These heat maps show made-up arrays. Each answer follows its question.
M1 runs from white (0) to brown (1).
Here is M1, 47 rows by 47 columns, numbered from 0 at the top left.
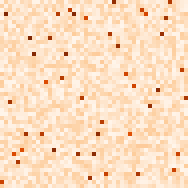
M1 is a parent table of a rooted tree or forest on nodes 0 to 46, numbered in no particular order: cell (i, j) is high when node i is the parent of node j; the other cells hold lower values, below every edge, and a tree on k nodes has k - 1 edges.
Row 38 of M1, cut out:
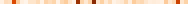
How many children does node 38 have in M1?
4
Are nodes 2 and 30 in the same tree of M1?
yes
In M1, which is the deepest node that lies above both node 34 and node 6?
43
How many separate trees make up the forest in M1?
3
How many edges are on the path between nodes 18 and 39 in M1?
5
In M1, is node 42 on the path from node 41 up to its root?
yes
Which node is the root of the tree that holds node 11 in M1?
30
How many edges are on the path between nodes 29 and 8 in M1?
8
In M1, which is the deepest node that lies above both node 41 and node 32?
4
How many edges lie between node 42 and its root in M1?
6
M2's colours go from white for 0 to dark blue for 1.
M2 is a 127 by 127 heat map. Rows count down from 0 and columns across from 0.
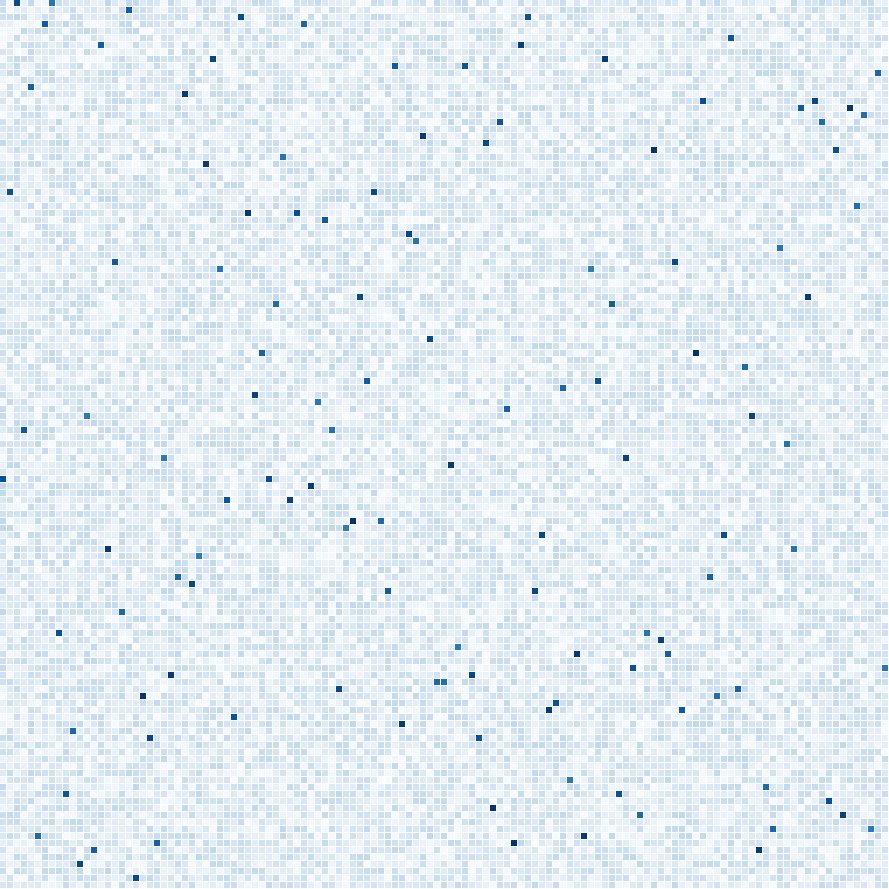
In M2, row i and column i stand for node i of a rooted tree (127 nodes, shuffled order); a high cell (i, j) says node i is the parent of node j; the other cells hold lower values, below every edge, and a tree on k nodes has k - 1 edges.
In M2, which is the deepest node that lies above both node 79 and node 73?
14
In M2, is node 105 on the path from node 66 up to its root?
yes
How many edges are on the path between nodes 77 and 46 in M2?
5
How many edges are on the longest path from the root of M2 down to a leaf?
11
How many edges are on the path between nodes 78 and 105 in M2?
5
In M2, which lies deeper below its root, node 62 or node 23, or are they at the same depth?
node 23
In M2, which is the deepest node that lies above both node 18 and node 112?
21
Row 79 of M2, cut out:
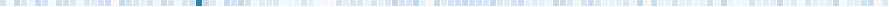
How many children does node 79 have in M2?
1
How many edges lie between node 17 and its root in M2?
6
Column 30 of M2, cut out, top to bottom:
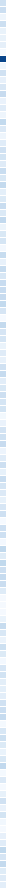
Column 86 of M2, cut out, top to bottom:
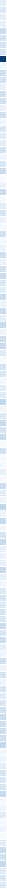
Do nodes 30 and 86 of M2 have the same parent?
yes
